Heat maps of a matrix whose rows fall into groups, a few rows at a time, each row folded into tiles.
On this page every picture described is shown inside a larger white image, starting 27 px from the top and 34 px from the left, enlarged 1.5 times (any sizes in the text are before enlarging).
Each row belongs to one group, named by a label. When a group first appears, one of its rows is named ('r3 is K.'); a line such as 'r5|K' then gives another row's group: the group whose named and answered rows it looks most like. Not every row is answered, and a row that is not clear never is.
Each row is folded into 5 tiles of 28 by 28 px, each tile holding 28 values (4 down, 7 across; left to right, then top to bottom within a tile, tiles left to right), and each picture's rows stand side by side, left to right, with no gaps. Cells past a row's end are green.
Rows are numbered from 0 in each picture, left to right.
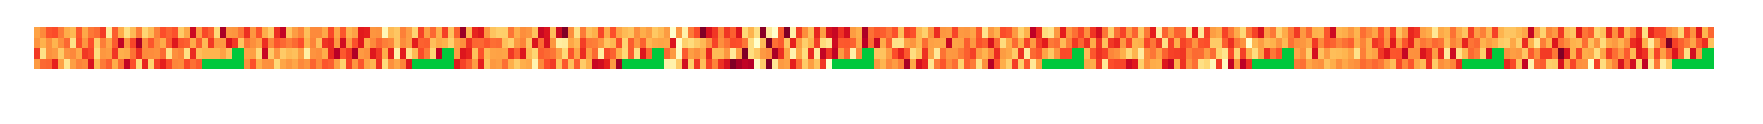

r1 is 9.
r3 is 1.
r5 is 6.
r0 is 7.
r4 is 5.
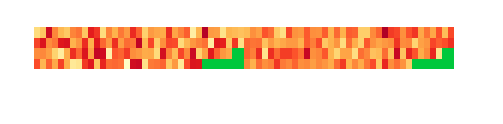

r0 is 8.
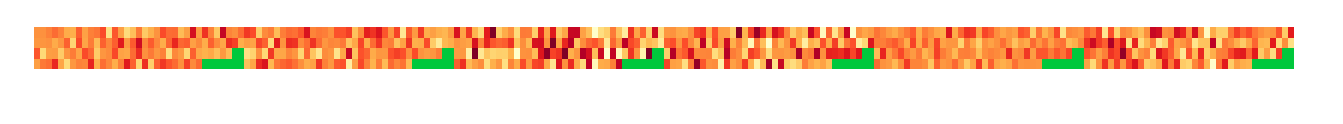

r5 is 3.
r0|7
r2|9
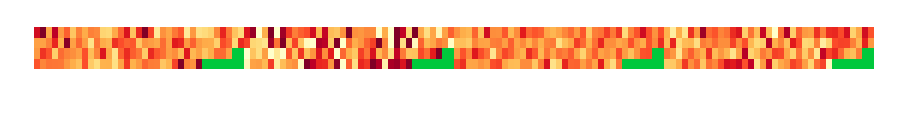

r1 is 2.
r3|1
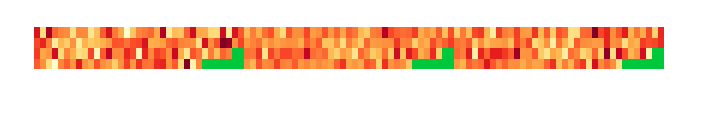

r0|5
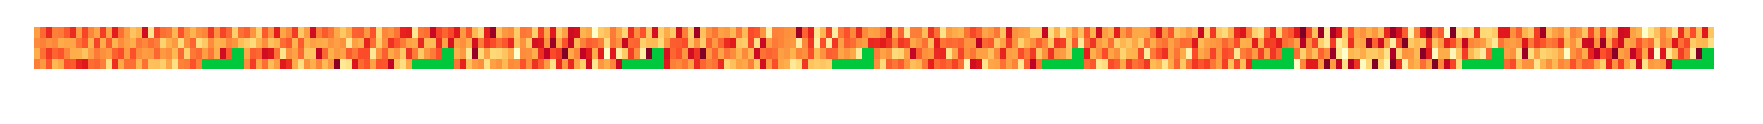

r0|6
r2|9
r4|8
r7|9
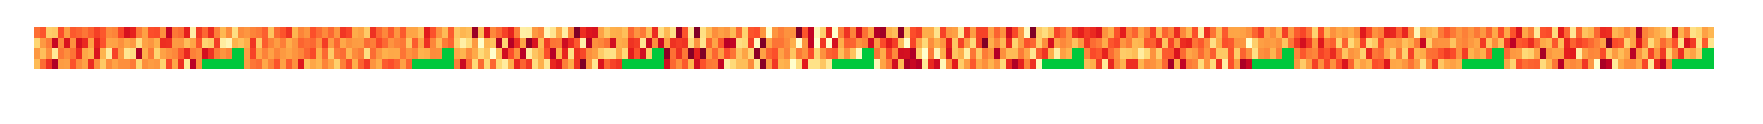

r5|6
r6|3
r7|8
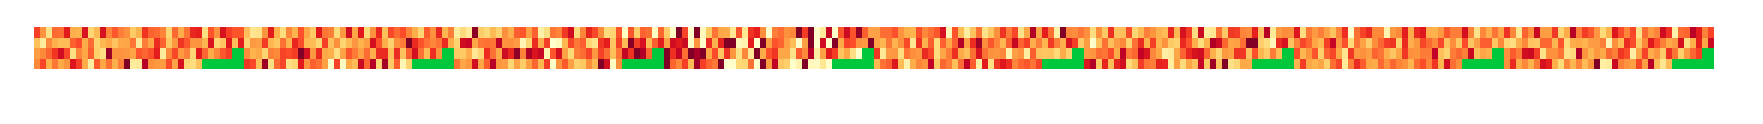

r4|7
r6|5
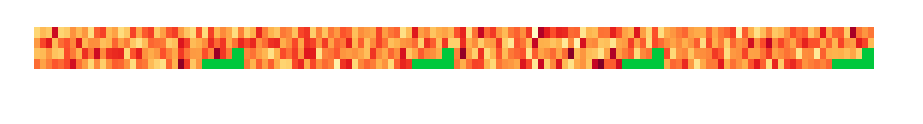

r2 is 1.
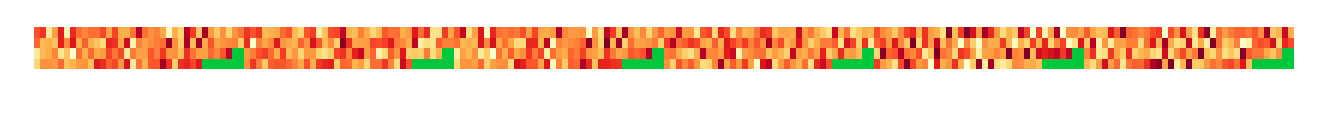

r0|2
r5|1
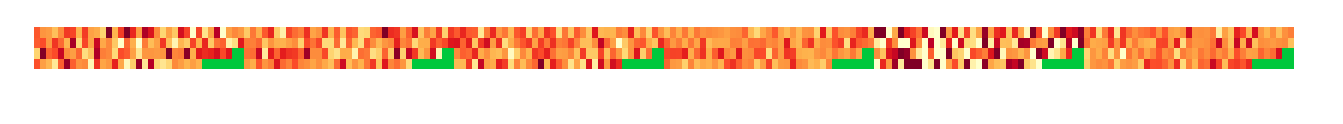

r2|6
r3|5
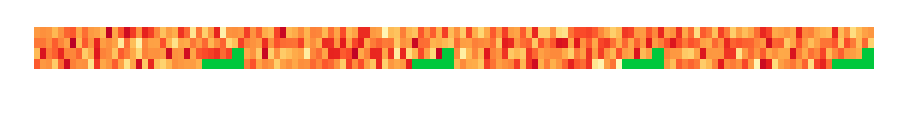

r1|9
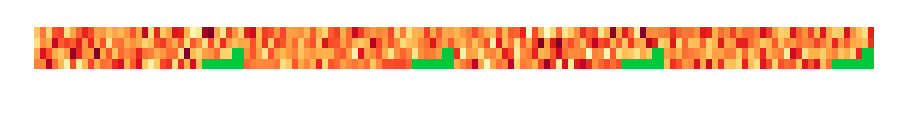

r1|1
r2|7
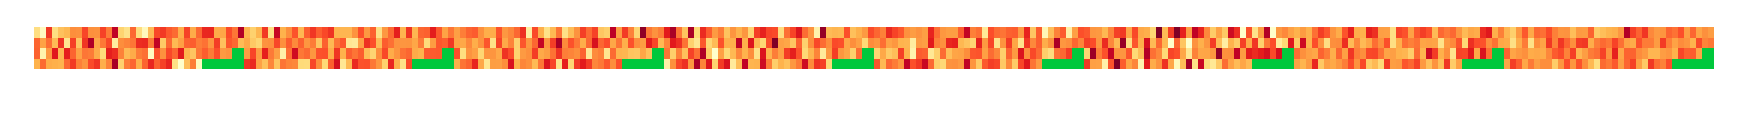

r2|7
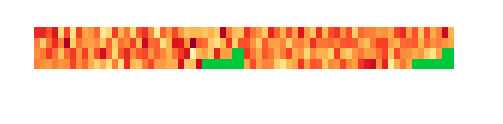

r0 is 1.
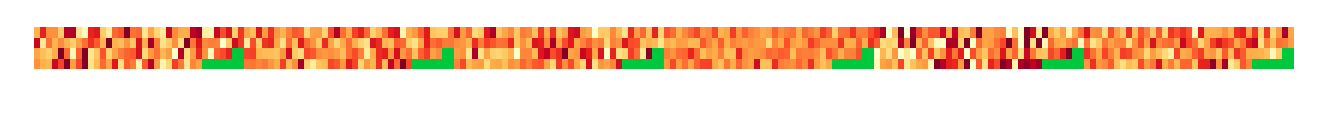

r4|2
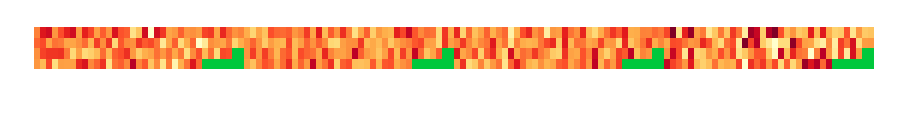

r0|6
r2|5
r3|1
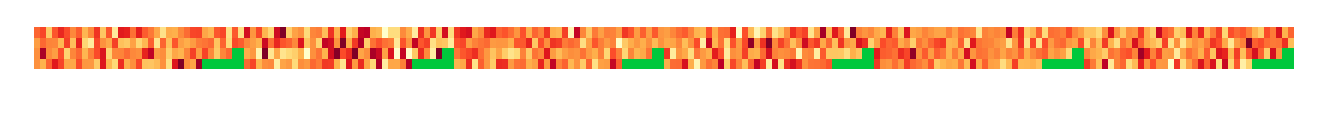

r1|9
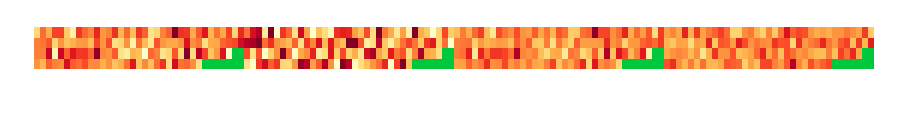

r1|8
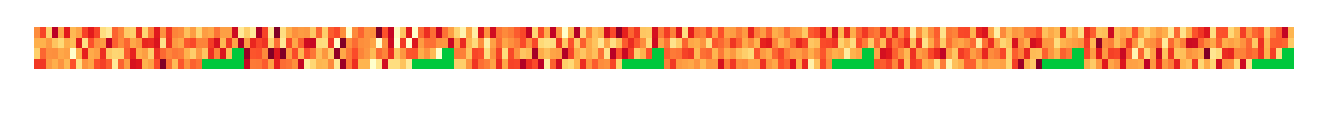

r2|1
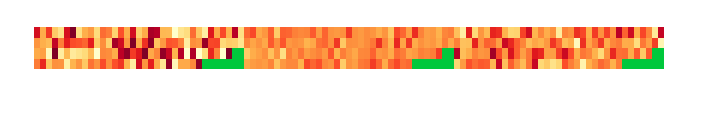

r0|9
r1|2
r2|3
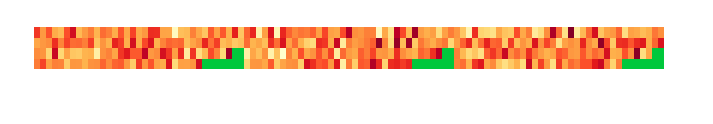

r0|9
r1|2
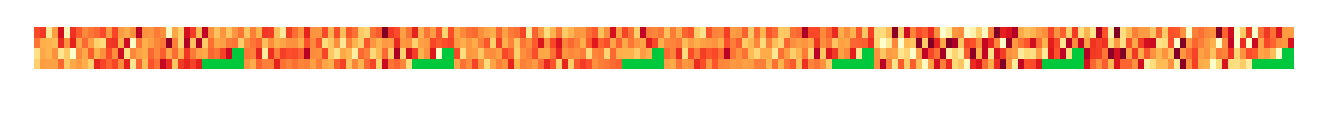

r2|7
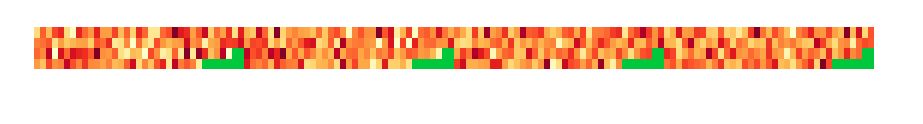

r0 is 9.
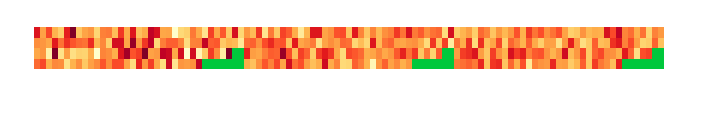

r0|9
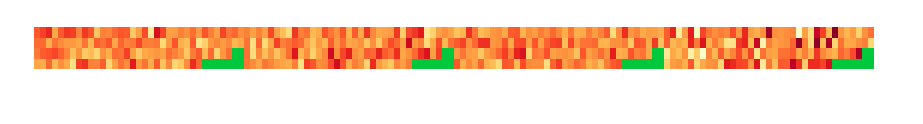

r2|8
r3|2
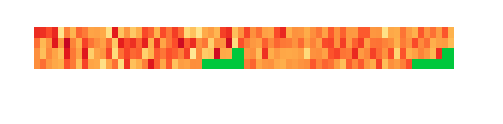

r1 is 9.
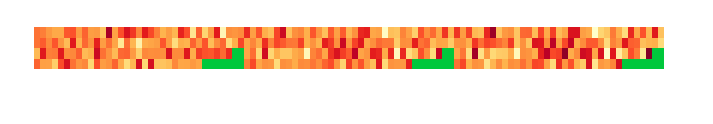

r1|9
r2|9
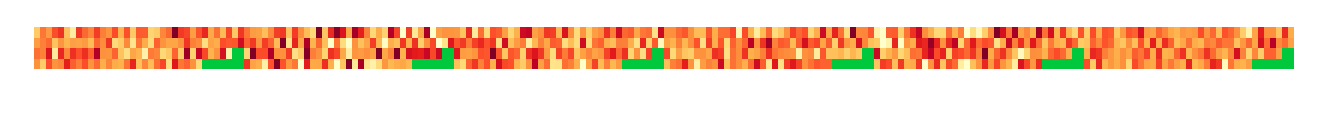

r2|3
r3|7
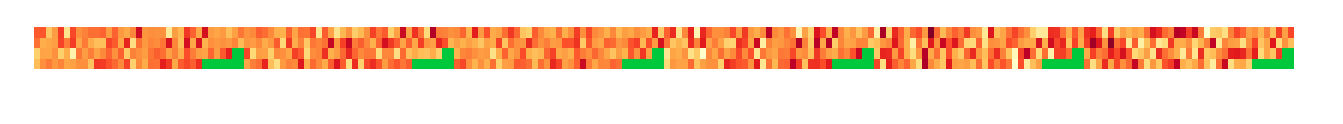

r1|7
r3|2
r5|3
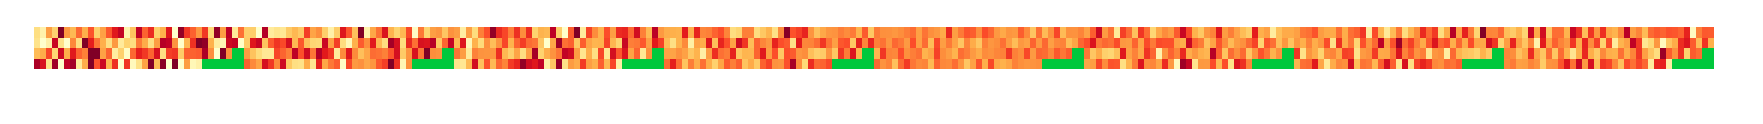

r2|1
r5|8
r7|1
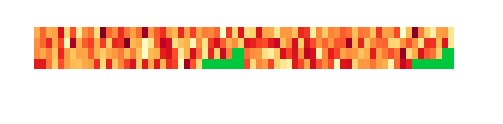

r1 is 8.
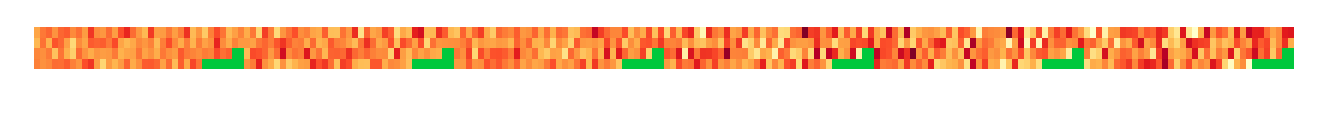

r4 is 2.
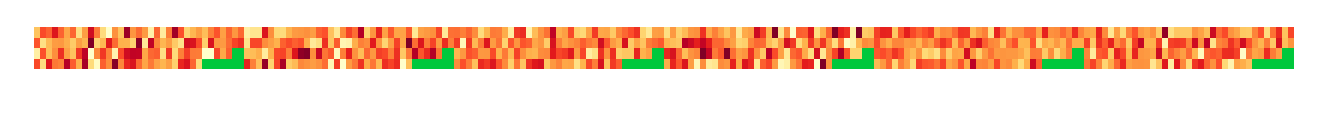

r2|6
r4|6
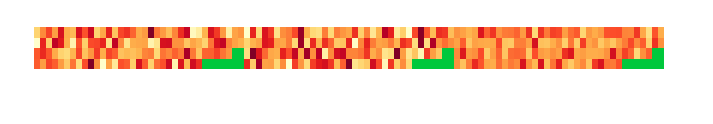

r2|1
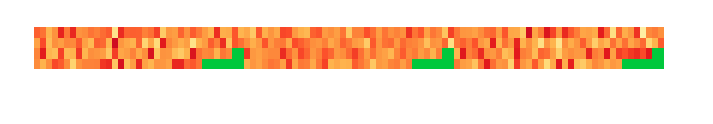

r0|1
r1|3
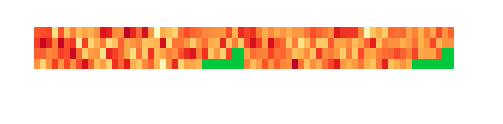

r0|3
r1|3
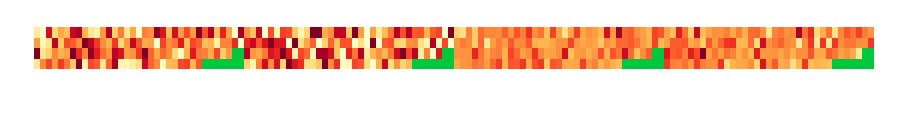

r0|3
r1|3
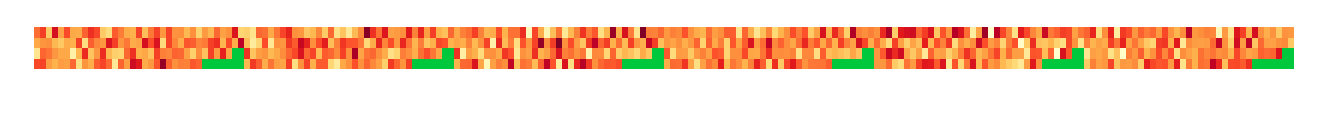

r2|7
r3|7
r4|6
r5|2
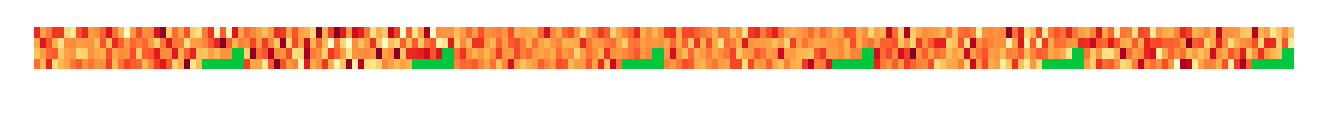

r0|5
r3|1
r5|8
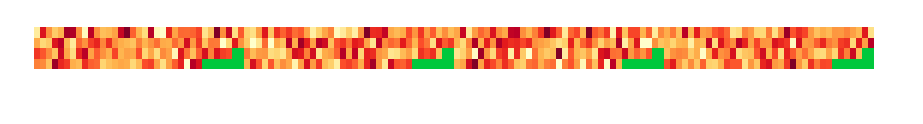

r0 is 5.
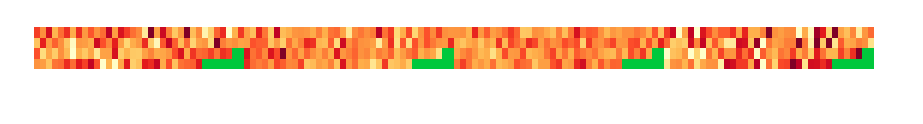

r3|2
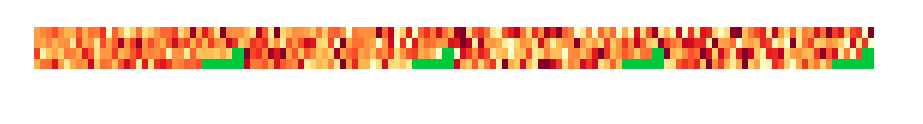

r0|7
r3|3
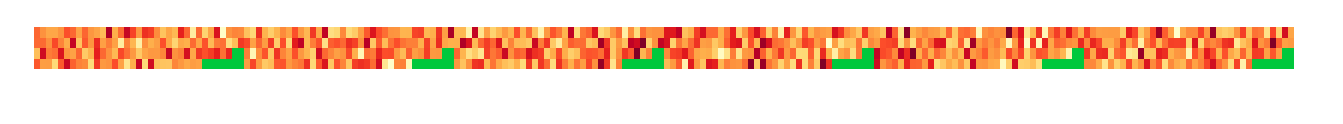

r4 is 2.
